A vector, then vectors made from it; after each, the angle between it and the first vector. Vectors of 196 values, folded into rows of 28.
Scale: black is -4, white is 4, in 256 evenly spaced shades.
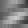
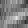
nearly parallel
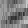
nearly opposite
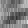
nearly opposite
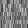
orthogonal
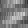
nearly parallel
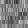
partly opposed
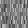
orthogonal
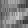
nearly parallel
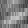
nearly parallel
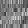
partly aligned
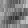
nearly opposite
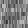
partly opposed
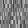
orthogonal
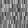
orthogonal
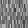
orthogonal
